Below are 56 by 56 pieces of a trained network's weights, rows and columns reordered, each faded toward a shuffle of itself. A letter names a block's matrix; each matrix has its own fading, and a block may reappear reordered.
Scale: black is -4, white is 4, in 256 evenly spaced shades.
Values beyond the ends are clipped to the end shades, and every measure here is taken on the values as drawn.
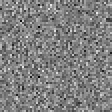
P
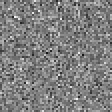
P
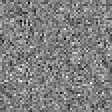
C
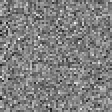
P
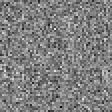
P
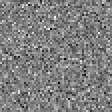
C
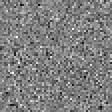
C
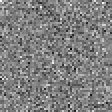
C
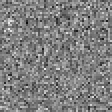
P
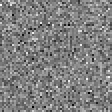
C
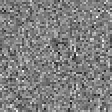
C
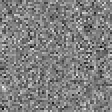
P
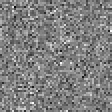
P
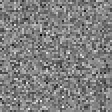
P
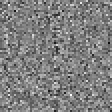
P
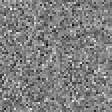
C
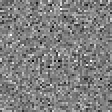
C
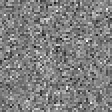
C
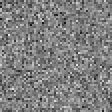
P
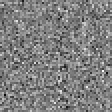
P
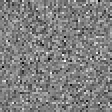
C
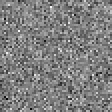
P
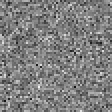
P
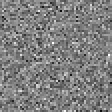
P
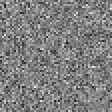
P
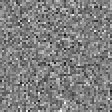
P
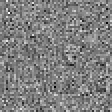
P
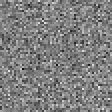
P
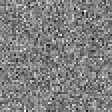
P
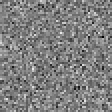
P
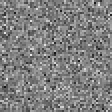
P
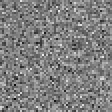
P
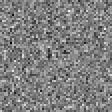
P
